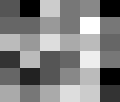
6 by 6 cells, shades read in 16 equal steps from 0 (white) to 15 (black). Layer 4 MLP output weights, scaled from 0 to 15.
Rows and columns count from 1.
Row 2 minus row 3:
5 3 4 3 -4 -1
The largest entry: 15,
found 3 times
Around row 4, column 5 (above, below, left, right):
4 4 9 8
